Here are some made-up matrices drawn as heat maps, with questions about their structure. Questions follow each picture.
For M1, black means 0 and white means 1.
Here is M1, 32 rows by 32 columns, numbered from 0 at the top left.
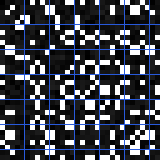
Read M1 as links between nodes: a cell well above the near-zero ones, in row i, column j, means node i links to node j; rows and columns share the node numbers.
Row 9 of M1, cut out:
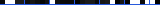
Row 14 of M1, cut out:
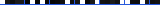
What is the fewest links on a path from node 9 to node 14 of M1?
3
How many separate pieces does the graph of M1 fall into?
2
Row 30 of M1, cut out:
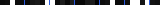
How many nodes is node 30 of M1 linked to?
7
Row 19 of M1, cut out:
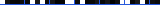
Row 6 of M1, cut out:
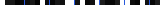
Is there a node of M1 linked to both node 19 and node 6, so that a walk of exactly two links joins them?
yes
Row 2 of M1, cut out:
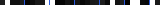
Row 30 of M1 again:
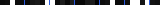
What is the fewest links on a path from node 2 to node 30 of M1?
1
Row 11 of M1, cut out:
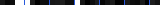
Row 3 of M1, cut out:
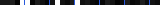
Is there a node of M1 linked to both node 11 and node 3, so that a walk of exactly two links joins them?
yes
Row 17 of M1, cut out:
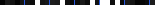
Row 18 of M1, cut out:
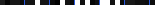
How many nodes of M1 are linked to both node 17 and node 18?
6
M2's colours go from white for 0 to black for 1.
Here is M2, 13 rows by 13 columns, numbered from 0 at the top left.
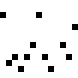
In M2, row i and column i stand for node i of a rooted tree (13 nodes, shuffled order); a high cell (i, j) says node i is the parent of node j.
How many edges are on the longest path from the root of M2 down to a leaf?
3
